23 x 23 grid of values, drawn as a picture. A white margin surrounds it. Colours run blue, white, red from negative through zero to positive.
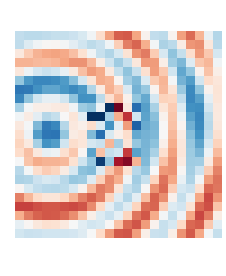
Average level on the scale: 50%. Odd patch: rougher, in the centre. Rings: centred on the middle left. Roughest part: centre. Odd rows or columns: none.
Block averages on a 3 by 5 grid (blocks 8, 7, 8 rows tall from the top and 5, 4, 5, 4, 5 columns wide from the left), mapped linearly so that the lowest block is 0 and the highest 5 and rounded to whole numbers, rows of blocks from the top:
01332 / 11110 / 43455
